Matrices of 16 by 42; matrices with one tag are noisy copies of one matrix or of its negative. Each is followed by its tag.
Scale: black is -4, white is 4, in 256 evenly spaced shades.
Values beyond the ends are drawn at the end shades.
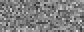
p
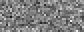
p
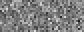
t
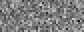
t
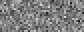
t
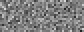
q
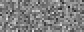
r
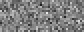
t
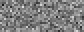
p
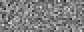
q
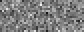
t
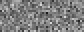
t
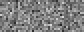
r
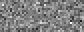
p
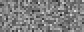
r
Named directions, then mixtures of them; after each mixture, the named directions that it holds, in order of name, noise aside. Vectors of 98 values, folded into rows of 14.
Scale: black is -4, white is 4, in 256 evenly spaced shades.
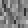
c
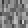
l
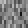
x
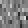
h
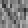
c, h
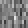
l, x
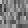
c, h, x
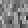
h, l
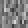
c, l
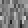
c, h, l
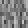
l, x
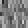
c, l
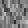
c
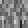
h, l, x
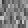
c, h, l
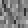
c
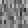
c, l, x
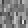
l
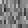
c, h, x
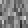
h, l, x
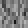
c, l, x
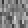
l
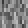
l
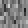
c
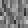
c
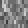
c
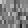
h, x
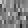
h, x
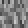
h, l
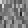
x
